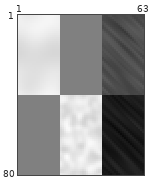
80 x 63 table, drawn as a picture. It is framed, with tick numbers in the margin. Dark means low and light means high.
The table splits into 2 rows of 3 panels. Panel 1,1: very high, smooth, faint in contrast. Panel 1,2: middling, flat. Panel 1,3: low, slanting down to the right, faint in contrast. Panel 2,1: middling, flat. Panel 2,2: very high, blotchy, faint in contrast. Panel 2,3: very low, slanting down to the right, faint in contrast.
